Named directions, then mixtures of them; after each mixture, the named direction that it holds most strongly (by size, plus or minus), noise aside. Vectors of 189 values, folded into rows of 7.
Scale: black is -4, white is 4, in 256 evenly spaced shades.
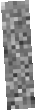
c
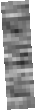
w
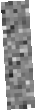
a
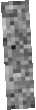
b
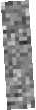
a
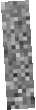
c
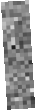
c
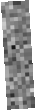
b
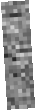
w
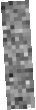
a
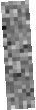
b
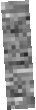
w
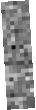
b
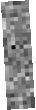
b
